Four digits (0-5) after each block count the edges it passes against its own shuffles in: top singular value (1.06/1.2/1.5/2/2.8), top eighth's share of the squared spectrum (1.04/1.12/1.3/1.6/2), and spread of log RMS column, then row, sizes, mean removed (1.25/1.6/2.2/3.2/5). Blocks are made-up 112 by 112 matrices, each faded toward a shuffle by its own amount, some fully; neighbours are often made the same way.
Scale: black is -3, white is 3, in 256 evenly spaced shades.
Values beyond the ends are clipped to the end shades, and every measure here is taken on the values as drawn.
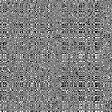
5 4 4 4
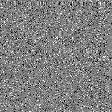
4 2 1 1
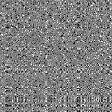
5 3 2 2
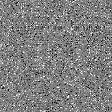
4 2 1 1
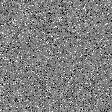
2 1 0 0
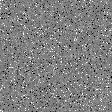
0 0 0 0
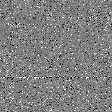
4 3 1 2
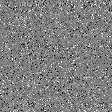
3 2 0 1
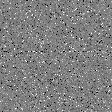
2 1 0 0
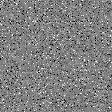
3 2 0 1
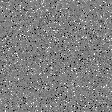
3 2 0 1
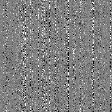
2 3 4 0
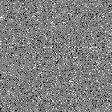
4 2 0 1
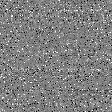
4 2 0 1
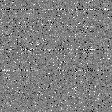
4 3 1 2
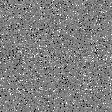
3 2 0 1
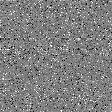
3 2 0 1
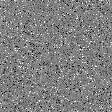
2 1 0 0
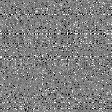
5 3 2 3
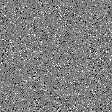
3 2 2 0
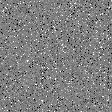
2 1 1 0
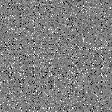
4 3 2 1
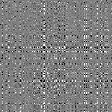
5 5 4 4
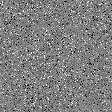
1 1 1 0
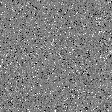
2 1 0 0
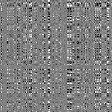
5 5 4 4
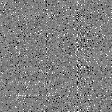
4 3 2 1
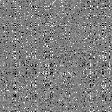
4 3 3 2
